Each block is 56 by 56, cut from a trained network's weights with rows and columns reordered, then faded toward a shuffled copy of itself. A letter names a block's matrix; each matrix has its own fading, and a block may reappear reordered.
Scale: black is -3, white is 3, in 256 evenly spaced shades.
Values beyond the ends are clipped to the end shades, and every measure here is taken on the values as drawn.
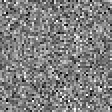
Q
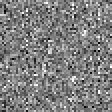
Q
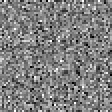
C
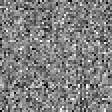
C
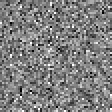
Q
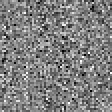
Q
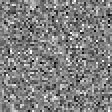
Q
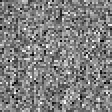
C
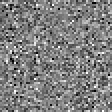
Q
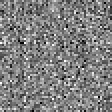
C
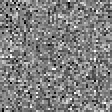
Q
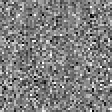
Q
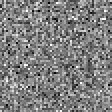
C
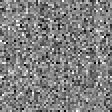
C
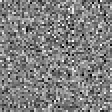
Q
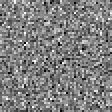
Q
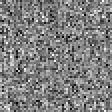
C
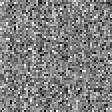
C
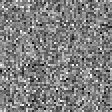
C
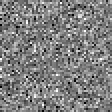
Q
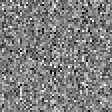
Q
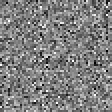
Q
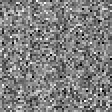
C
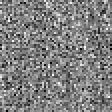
C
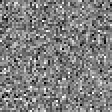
Q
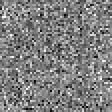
C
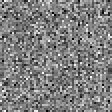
C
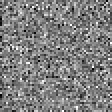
C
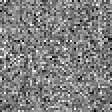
C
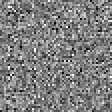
Q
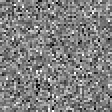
Q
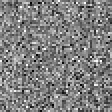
C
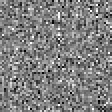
Q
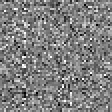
Q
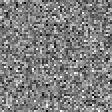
Q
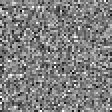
Q
